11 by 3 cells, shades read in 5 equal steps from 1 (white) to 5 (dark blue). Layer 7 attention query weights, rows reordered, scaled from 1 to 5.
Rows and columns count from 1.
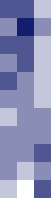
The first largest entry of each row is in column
1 2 1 2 1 1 2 1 3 1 3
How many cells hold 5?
1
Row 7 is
2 3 3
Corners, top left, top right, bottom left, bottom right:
4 2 2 4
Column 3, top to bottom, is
2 3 2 2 2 2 3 3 4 3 4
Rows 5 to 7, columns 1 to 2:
4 3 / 3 3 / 2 3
